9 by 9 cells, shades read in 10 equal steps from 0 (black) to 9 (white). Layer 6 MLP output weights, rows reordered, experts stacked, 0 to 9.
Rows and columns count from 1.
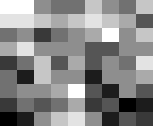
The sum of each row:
54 60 47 45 42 39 41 25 32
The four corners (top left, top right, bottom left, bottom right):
9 7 0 2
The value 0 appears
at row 8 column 8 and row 9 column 1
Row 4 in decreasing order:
8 6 5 5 5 5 5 3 3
